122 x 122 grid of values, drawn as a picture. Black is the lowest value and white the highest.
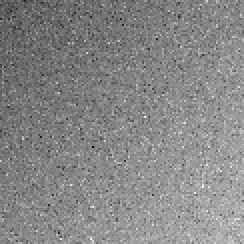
The halves do not mirror each other. The bottom right is the ninth with the highest average. No single row or column stands out from its neighbours. There are no regular stripes. The ninth with the lowest average is the top left. Values rise toward the bottom right.
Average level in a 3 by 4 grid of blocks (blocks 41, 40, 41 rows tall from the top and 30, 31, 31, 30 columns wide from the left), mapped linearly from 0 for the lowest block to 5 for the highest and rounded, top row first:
0123
1234
2345
